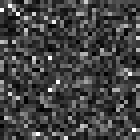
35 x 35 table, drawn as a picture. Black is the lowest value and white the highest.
No overall slope runs across the table. The values are skewed, with a long tail toward high values. No row or column stands out. There are no regular stripes. The texture is fine-grained noise.
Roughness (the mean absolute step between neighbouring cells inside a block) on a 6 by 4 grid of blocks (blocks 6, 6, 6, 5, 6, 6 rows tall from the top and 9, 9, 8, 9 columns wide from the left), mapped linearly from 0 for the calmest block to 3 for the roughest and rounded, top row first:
3110
1111
2111
1101
1011
1211
